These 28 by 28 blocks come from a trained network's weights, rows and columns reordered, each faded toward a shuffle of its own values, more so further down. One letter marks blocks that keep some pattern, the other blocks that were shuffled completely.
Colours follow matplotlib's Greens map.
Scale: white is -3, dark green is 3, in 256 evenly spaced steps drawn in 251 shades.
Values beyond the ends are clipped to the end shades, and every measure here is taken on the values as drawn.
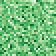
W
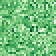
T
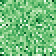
T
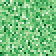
W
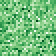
W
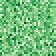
W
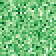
W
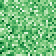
W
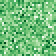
W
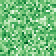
W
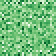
T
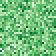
W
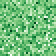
W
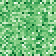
T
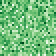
W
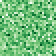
W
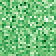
T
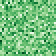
T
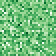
W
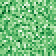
W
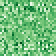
T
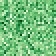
T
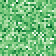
W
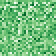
T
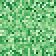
T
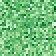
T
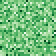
W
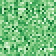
T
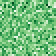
T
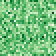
T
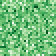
W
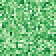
W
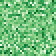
T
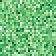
W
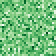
W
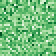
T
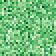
W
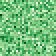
W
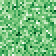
W
